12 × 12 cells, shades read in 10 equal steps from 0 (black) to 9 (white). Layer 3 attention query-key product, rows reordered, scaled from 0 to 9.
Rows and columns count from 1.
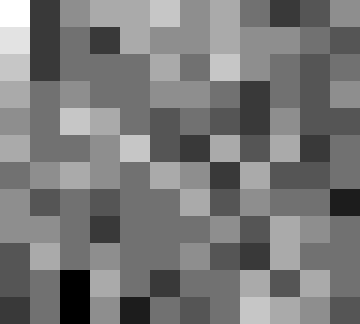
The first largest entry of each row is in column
1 1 1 1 3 5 3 7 10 2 4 9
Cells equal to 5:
28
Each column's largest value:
9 6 7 6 7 7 6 7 7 6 6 5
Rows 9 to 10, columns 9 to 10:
3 6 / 2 6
